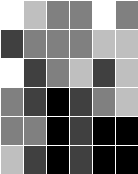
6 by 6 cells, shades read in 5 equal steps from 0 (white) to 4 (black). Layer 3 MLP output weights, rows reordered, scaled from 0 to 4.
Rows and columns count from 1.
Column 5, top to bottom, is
0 1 3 2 4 4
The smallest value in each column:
0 1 2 1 0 1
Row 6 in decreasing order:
4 4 4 3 3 1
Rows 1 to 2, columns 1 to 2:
0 1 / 3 2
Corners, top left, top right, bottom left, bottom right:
0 2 1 4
